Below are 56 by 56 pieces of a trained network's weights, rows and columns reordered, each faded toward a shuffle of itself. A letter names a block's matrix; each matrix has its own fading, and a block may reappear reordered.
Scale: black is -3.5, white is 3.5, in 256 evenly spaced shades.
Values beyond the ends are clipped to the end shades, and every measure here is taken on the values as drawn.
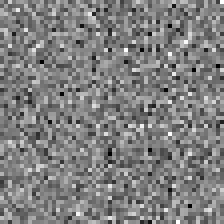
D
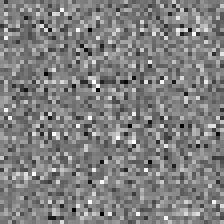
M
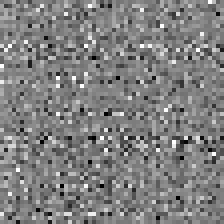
M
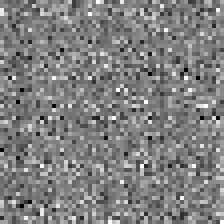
M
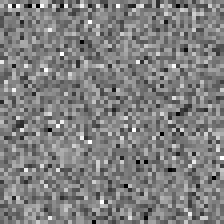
D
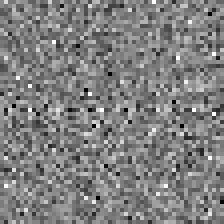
D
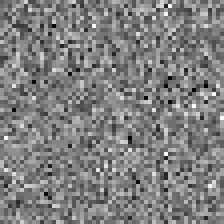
D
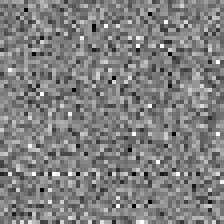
D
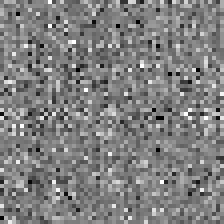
M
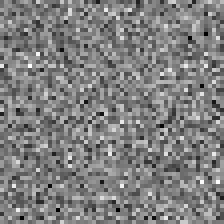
D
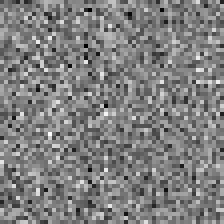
D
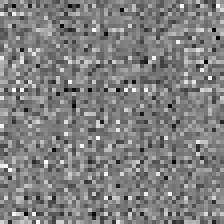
M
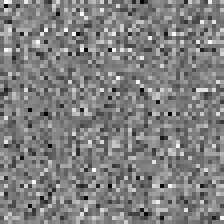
M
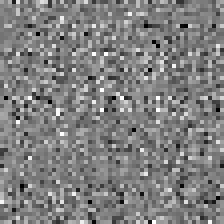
M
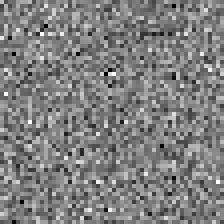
D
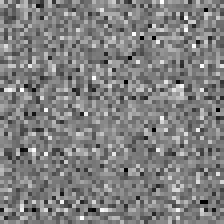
M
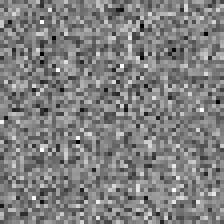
D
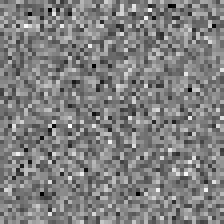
D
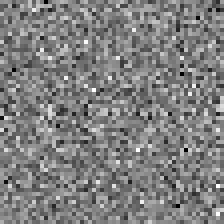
D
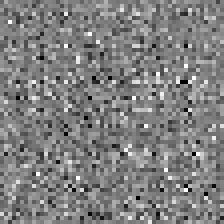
M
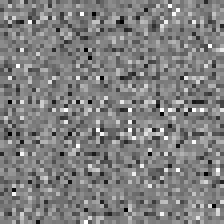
M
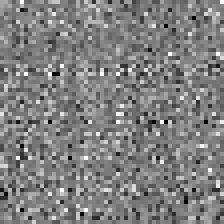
M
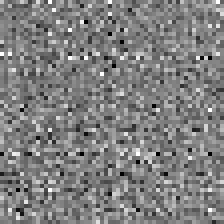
M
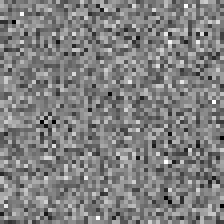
D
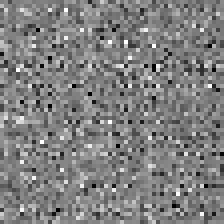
M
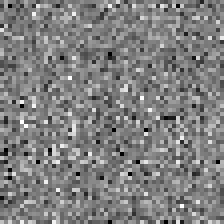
M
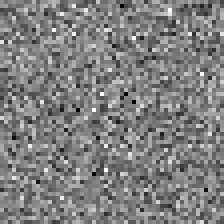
D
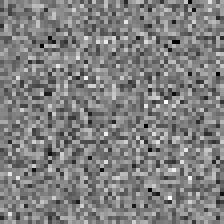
D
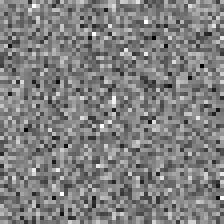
D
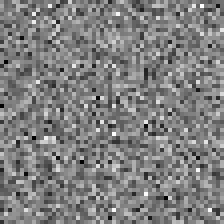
D
